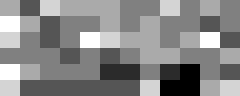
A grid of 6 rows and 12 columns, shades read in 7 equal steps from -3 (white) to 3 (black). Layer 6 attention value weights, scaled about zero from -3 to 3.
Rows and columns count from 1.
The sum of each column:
-11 0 1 1 -3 0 2 -5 2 5 -4 -1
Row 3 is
-2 0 1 0 -3 -2 -1 -1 0 -1 -3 1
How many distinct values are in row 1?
4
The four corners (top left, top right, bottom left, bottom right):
-1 0 -2 -2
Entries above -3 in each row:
12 11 10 12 11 12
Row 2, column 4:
0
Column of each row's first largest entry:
2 3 3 4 10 9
